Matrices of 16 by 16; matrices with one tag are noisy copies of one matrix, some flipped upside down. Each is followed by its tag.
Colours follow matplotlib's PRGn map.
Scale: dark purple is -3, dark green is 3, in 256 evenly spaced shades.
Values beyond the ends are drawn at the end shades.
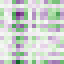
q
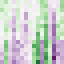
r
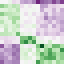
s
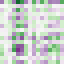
q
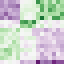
s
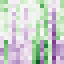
r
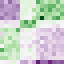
s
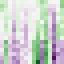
r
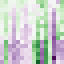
r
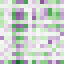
q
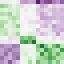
s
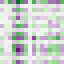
q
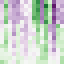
r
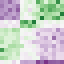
s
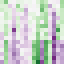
r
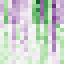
r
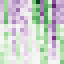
r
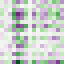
q
